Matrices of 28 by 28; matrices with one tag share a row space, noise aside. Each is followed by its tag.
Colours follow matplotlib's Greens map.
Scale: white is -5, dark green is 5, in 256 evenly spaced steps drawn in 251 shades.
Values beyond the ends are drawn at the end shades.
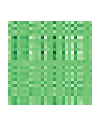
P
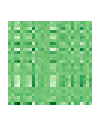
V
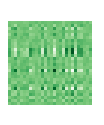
P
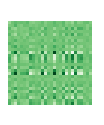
P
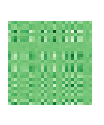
P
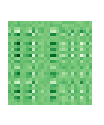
V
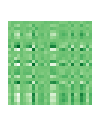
V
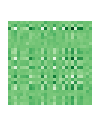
P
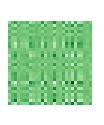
P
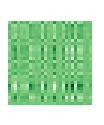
P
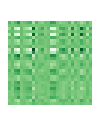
V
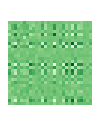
P
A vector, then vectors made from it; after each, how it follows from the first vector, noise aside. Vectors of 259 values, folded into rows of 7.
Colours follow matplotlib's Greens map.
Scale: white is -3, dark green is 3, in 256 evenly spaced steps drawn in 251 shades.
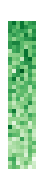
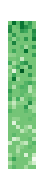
partly zeroed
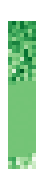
partly zeroed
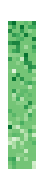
partly zeroed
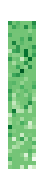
partly zeroed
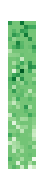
partly zeroed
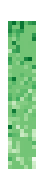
partly zeroed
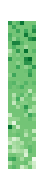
partly zeroed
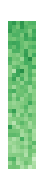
shrunk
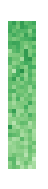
shrunk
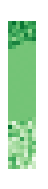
partly zeroed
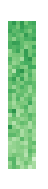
shrunk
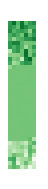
partly zeroed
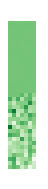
partly zeroed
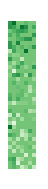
partly zeroed
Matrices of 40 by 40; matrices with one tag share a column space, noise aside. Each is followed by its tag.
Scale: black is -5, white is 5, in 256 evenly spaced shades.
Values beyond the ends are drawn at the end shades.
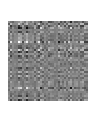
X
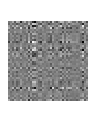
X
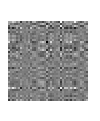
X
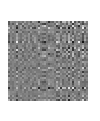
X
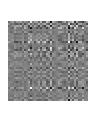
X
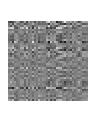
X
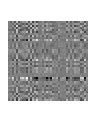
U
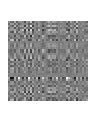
U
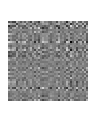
X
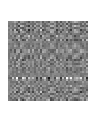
U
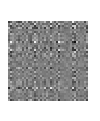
X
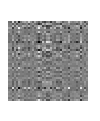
X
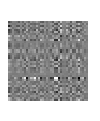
U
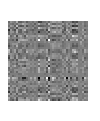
U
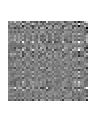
X
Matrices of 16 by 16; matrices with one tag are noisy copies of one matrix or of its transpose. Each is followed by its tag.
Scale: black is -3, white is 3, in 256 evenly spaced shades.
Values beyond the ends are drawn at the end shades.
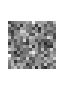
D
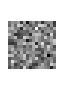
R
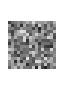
D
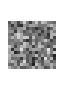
D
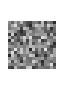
R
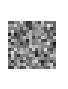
R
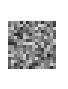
R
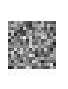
R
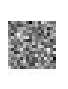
D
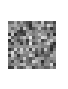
R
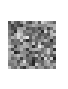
D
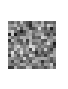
R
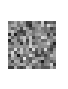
R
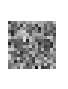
D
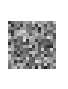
D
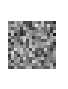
R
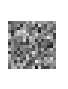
D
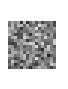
R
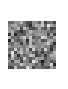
R
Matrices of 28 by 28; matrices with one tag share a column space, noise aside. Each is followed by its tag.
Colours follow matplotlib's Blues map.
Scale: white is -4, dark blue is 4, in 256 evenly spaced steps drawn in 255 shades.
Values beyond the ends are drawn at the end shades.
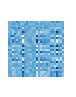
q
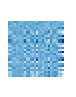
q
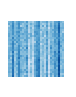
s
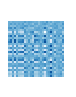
q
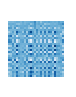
q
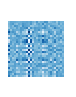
q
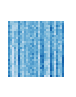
s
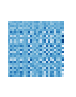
q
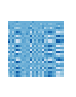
q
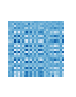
q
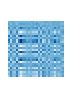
q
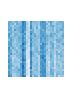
s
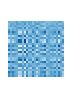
q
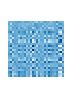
q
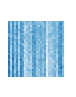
s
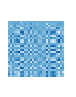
q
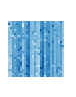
s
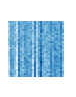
s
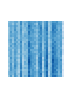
s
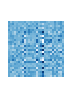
q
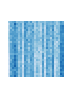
s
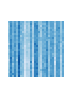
s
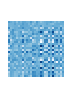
q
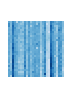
s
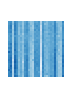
s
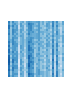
s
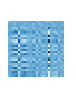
q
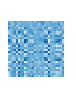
q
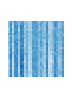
s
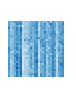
s
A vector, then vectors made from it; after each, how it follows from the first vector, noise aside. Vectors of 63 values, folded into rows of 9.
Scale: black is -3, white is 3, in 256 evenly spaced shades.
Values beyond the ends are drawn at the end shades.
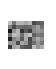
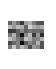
wrapped around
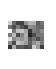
sign-scrambled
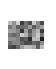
reversed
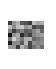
wrapped around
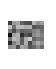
wrapped around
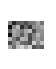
wrapped around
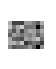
wrapped around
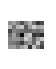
wrapped around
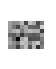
wrapped around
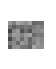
shrunk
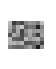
wrapped around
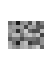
wrapped around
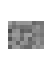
shrunk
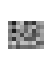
wrapped around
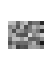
wrapped around
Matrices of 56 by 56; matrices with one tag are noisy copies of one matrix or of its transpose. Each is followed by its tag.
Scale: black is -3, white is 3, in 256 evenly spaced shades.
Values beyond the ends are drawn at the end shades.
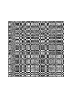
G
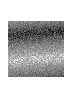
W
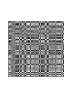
G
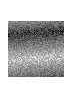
W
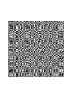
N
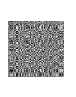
N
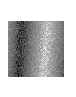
W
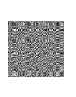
N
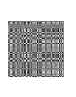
G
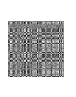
G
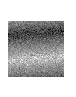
W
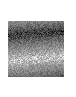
W
